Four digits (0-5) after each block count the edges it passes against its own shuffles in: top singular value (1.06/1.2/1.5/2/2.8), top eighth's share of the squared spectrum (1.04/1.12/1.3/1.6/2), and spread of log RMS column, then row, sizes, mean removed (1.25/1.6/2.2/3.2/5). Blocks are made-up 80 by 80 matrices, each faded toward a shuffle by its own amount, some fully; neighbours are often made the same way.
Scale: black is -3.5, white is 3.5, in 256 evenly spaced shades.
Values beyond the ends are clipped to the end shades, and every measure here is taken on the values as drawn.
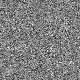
0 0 0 0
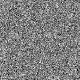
2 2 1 0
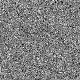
0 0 0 0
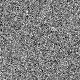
0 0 0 0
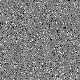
2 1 0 0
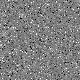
0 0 0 0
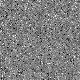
2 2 0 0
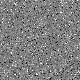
1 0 0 0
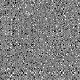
4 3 2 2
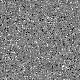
2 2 0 0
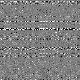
4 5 1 4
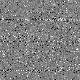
3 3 0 2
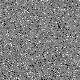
2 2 0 1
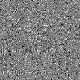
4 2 1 1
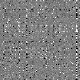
4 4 2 2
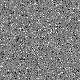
2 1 0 0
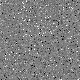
1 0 0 0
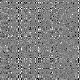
5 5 3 3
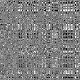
5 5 3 3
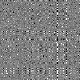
5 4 3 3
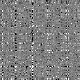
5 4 3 2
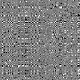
5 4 3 3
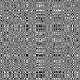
5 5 4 3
